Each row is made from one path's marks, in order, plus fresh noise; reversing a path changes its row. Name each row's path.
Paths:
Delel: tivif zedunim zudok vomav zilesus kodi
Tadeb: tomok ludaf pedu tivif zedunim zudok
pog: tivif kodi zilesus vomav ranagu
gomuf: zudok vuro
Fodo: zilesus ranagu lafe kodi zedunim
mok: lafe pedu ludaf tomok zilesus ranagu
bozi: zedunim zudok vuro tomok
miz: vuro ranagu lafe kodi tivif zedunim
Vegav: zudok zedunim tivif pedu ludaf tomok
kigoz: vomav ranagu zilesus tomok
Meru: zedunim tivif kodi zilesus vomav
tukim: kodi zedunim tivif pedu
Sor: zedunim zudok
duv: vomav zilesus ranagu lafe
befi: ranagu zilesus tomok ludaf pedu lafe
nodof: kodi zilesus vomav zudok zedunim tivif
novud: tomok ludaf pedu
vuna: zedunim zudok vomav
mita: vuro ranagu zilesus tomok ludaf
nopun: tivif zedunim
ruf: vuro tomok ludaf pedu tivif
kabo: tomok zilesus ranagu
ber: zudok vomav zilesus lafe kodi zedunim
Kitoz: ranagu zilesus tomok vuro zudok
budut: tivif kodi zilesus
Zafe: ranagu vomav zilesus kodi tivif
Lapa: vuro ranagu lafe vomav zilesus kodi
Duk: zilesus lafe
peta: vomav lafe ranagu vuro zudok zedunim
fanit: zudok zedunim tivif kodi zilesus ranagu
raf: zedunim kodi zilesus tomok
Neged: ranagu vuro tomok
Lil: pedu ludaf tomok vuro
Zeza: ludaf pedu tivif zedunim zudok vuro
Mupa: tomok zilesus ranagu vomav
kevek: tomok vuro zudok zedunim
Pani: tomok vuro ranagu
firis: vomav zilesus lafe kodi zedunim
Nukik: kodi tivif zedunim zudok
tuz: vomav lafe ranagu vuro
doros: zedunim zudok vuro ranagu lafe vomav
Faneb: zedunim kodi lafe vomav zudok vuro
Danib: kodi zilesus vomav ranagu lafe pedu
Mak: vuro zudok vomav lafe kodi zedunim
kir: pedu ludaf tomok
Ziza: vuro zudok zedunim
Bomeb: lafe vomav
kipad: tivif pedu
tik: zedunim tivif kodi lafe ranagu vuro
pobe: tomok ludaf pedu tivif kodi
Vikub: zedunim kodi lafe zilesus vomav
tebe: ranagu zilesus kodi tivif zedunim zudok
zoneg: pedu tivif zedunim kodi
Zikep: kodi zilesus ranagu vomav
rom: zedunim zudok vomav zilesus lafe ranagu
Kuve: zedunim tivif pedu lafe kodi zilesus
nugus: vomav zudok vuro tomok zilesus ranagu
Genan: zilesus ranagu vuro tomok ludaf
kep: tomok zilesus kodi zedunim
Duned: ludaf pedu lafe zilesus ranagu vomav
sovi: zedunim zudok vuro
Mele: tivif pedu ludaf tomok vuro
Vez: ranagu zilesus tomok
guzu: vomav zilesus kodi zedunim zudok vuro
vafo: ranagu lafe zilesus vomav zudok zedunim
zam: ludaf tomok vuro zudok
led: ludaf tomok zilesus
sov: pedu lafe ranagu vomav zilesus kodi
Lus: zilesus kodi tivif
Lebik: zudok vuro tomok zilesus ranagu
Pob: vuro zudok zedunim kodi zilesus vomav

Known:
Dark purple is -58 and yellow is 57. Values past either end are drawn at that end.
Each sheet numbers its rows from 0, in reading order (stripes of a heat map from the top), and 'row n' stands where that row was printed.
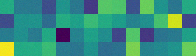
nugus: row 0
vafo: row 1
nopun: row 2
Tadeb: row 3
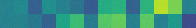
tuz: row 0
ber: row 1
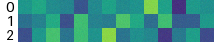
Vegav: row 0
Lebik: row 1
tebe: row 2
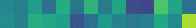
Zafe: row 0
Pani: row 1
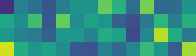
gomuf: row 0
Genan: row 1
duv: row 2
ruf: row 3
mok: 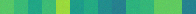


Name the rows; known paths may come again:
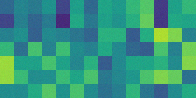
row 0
bozi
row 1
sovi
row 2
tuz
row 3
Mupa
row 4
kir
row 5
Duned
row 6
raf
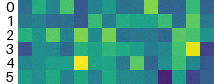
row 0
tik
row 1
rom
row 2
befi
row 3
vafo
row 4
Danib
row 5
pog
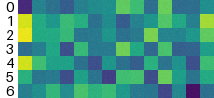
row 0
gomuf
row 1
Lil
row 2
Tadeb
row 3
Lebik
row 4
Mele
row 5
nugus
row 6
Lus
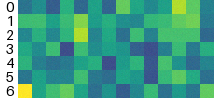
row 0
Bomeb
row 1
mok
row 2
sov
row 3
Genan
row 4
guzu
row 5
Lapa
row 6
pobe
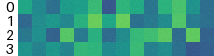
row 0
firis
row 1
Duk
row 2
Faneb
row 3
nodof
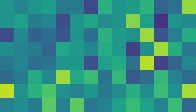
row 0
kevek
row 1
Vegav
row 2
Ziza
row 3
duv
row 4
Pob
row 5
Zikep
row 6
novud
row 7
Vikub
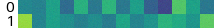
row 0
Zafe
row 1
zam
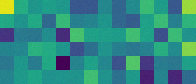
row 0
ruf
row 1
mita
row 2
Sor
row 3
Pani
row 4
nopun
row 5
budut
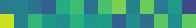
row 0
ber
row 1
led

